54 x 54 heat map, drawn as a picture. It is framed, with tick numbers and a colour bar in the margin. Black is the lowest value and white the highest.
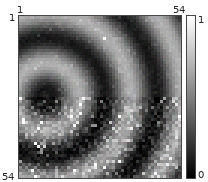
Slope: none. Rings: centred on the middle left. Seam: horizontal, 50% of the way down, the top part calmer.
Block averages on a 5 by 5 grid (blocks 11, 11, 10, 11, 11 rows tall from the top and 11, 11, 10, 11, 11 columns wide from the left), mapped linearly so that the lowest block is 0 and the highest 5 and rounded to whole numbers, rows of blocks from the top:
1 2 5 0 5 | 5 4 0 4 2 | 0 4 0 4 1 | 5 4 0 4 2 | 1 1 5 0 5
